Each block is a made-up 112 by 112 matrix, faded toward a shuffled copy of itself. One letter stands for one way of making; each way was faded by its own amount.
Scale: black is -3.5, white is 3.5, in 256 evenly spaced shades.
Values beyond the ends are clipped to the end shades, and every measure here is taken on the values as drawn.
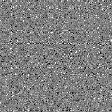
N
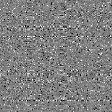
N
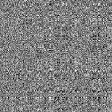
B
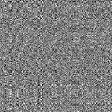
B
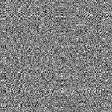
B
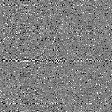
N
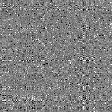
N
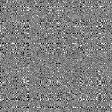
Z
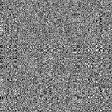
B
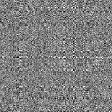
B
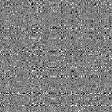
Z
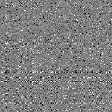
N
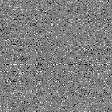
N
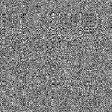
B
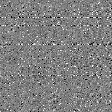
N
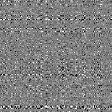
Z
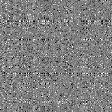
N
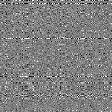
Z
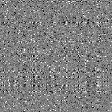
N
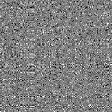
N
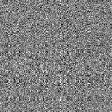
B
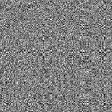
B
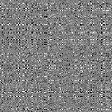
Z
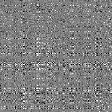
Z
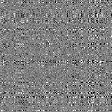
Z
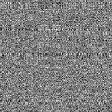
B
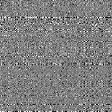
Z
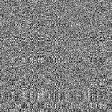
B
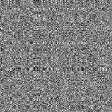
B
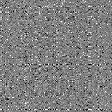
N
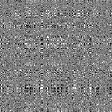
Z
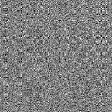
B
